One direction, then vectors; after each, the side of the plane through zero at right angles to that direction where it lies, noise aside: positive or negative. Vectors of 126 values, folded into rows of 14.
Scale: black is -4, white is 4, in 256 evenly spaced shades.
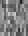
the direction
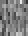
negative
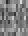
negative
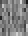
negative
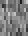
positive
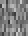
negative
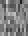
positive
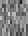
positive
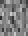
positive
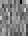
positive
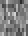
positive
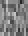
positive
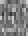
negative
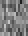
positive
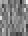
positive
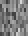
negative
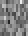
negative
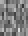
negative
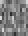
negative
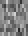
positive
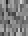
negative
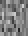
positive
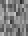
positive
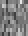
negative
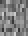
positive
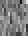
positive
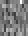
negative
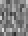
negative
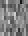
positive
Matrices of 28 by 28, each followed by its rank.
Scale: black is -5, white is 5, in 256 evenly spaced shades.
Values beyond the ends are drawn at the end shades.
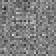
five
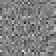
five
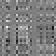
two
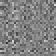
five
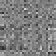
five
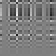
one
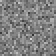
full rank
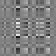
one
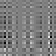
one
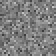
full rank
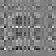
two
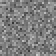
full rank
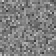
full rank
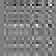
two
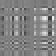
one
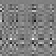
two
